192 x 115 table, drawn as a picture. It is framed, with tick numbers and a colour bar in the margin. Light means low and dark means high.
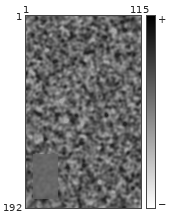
Stripes: none. Grain: blotchy. Histogram: bell-shaped. Calmest part: bottom left. Mirror symmetry: none. Odd patch: calmer, in the bottom left.
